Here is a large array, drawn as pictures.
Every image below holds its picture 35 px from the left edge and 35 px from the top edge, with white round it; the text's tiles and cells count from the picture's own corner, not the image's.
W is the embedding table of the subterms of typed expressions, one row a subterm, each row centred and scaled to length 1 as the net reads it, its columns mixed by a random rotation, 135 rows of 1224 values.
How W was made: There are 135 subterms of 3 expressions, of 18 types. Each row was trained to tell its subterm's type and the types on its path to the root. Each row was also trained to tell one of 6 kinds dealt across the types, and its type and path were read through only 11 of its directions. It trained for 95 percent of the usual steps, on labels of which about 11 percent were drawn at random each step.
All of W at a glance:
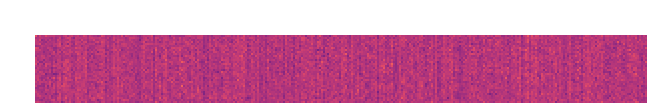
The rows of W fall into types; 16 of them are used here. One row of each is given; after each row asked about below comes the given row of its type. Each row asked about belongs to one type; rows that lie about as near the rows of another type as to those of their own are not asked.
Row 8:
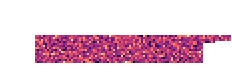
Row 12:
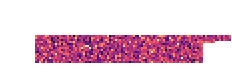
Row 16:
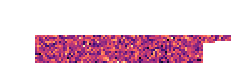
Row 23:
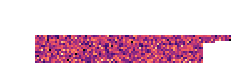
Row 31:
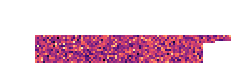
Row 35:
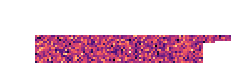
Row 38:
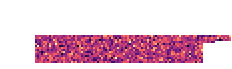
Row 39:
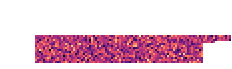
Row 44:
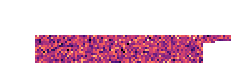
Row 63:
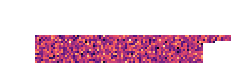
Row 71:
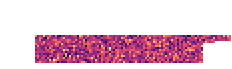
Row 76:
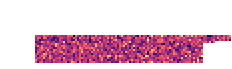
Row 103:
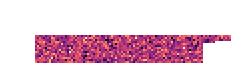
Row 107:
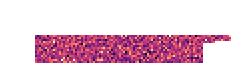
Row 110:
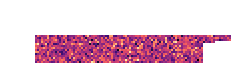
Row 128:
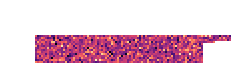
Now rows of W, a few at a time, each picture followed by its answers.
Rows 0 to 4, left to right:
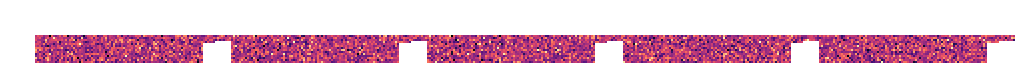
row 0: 110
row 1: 44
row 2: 44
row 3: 107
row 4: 23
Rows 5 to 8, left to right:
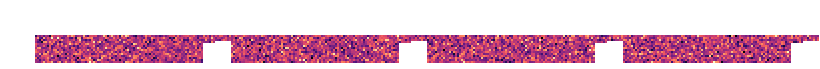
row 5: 63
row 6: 16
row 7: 103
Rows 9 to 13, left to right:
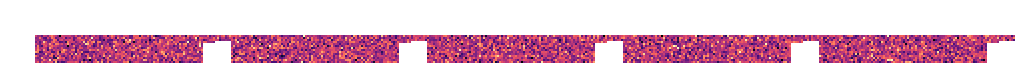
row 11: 76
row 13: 16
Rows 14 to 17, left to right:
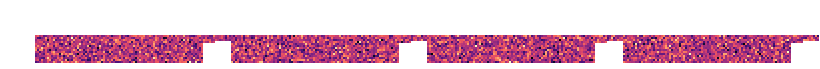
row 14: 35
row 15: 107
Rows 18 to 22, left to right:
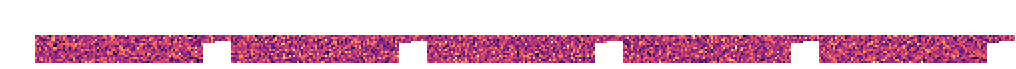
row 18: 110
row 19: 63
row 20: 107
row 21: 103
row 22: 63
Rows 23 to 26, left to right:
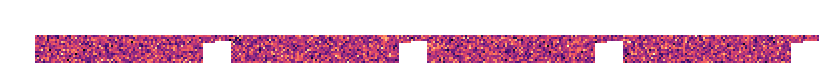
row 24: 16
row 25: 35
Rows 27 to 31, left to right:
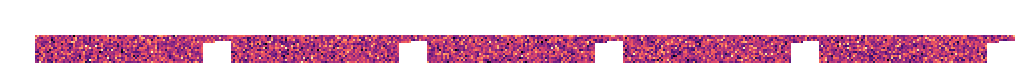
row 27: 12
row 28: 12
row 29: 63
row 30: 38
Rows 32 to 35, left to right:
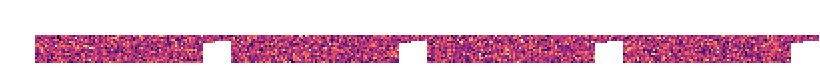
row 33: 8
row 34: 63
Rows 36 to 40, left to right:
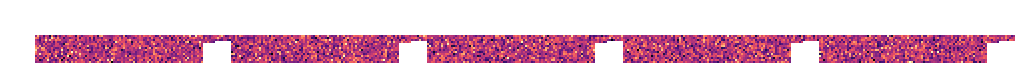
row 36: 44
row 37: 71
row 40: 8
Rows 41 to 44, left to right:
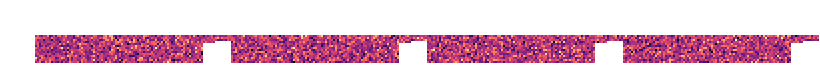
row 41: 110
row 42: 8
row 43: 107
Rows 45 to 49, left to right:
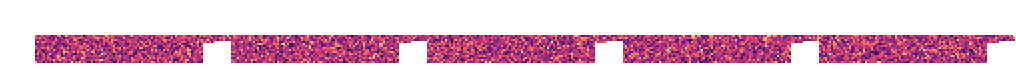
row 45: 128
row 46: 110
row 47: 23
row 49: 38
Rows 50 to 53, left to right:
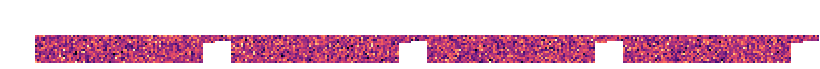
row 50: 71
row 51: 38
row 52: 23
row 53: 35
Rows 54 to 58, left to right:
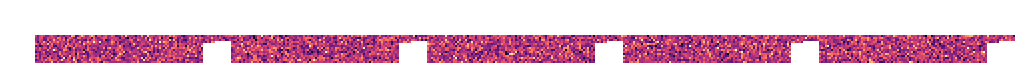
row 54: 71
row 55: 23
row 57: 38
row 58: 8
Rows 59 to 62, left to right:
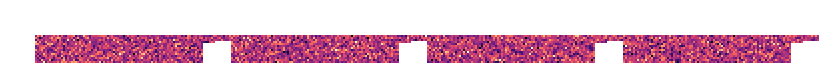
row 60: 38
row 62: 35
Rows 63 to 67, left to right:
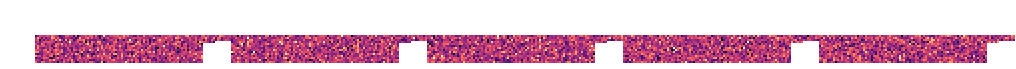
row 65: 103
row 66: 23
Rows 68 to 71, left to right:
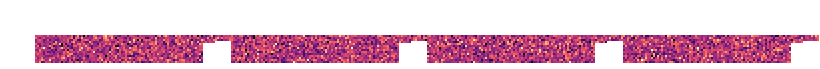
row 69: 23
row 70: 38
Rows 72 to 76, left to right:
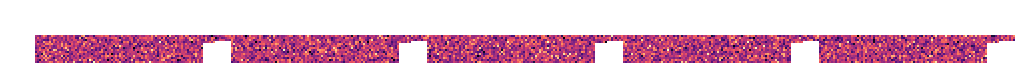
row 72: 76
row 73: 110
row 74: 38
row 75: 23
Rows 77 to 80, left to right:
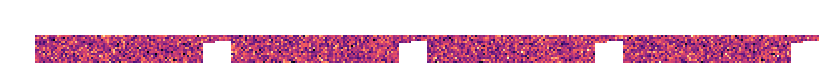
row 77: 16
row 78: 8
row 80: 16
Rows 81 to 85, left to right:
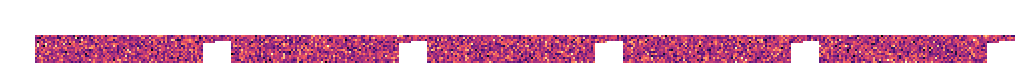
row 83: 35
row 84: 71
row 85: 16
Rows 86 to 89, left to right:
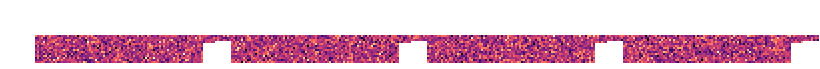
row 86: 71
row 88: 76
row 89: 23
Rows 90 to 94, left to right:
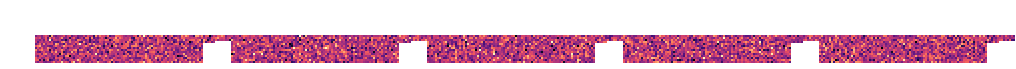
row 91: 8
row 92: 128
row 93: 103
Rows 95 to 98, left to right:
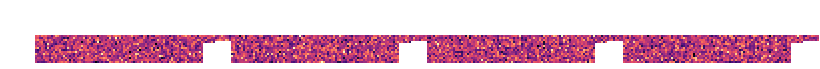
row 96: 8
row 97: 76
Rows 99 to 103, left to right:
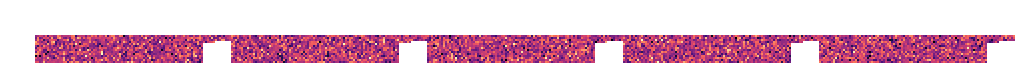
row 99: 128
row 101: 71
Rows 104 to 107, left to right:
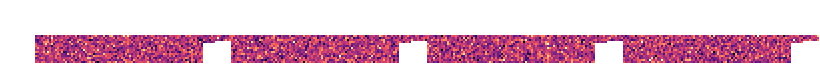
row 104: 63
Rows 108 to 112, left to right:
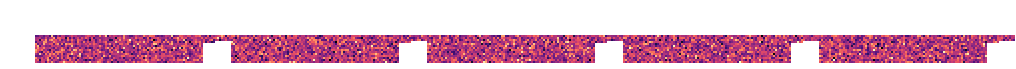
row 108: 103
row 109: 35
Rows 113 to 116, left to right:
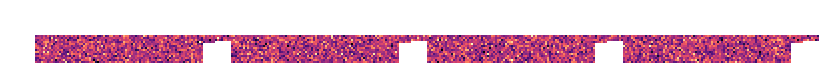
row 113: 63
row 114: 35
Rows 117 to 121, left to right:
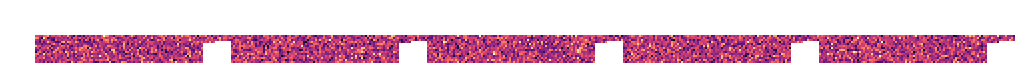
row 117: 16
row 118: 103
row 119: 128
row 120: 76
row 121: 16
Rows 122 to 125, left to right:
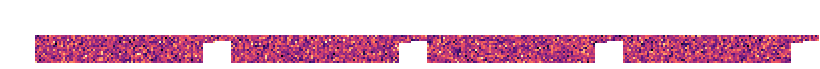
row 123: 38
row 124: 63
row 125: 8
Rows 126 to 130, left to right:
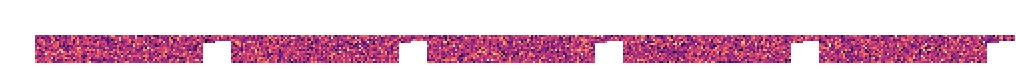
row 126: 103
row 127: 107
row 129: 110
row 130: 103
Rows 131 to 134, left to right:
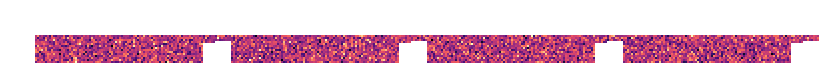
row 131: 35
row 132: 71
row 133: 39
